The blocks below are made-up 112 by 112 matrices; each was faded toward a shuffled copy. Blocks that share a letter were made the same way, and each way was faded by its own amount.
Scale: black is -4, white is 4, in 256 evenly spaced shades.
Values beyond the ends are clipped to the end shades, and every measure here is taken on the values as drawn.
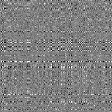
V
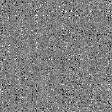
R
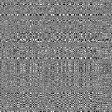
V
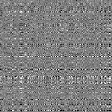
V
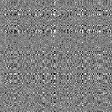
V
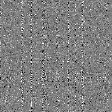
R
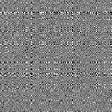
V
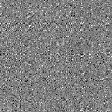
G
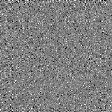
G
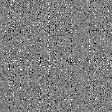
R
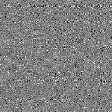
G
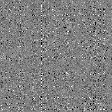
R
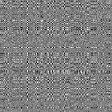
V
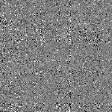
R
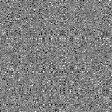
G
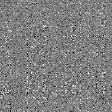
R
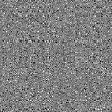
G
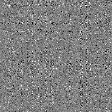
R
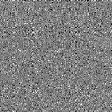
G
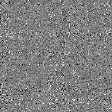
R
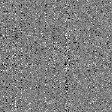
R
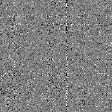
R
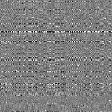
V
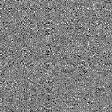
G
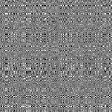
V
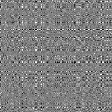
V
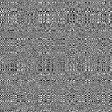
V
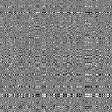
V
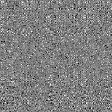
G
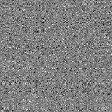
G
